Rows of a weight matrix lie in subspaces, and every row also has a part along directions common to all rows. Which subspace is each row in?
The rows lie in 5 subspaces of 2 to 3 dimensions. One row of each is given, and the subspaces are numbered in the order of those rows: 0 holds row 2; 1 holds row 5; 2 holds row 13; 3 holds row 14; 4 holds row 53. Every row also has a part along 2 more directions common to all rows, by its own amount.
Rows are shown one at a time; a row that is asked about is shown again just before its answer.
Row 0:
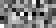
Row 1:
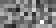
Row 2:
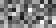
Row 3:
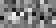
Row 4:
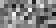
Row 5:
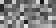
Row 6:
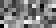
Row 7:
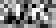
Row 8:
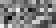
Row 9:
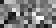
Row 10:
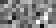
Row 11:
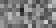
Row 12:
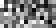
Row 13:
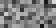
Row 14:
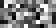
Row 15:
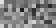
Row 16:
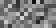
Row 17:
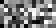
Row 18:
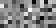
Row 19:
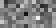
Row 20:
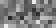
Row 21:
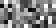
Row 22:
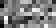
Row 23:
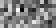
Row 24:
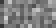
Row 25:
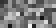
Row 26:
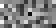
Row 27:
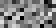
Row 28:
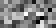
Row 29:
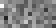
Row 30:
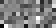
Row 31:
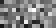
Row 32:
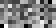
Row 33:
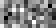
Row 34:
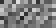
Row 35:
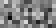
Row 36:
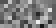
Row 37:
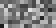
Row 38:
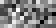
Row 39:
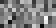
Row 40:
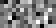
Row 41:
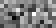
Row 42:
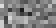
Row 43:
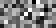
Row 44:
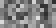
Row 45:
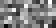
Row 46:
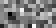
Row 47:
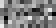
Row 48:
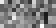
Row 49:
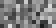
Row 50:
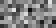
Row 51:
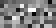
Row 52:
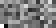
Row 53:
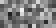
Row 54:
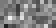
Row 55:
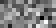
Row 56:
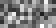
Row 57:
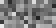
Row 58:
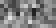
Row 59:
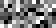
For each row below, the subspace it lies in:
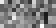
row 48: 3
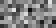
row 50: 0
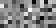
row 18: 1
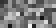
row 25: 4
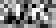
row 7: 0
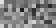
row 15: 2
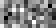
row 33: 4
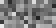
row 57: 0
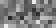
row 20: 0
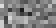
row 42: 4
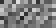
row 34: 1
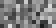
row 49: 4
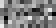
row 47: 4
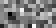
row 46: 4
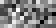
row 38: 1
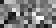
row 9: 0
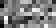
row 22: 4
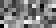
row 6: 0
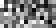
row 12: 2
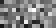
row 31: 2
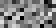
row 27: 2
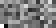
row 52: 0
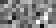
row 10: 3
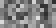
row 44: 3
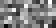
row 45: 0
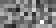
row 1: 1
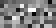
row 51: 2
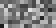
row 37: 0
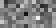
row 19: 3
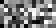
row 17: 2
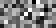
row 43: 1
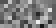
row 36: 3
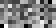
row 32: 0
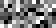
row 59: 1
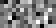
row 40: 3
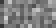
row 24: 4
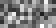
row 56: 2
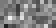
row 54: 0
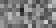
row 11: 4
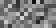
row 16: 1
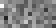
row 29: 4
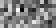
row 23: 2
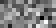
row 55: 4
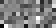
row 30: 0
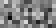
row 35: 3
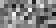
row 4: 1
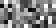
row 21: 3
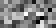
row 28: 3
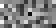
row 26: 4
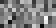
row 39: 3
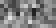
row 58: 0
